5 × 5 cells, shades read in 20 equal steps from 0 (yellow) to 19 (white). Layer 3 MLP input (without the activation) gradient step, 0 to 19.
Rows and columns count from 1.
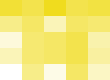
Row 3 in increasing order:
4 6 7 12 16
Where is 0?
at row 1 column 3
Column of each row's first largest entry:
2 3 1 1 1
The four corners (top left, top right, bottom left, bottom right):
2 3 19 14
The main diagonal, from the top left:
2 6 6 4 14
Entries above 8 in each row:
0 2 2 2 4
